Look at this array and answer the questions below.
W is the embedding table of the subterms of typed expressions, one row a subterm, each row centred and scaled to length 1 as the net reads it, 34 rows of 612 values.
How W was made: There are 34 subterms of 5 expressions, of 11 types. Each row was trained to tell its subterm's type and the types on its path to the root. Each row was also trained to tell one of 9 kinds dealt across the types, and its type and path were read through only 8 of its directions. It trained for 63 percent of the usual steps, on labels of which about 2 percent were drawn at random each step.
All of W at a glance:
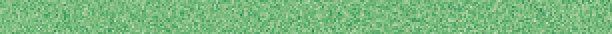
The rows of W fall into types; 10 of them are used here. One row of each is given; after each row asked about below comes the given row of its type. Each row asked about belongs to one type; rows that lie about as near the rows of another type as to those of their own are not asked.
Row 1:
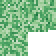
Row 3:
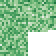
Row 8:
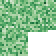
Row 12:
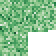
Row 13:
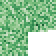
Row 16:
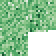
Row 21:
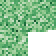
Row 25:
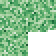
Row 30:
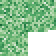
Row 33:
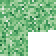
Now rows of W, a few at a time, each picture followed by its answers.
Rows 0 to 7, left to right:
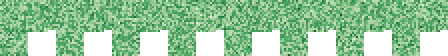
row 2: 1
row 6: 25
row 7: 33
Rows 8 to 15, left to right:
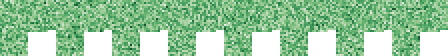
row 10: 12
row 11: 25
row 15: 16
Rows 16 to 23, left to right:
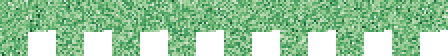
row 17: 8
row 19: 33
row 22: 1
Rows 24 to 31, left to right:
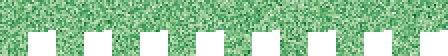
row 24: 33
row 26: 1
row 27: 8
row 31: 25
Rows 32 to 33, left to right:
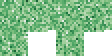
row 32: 3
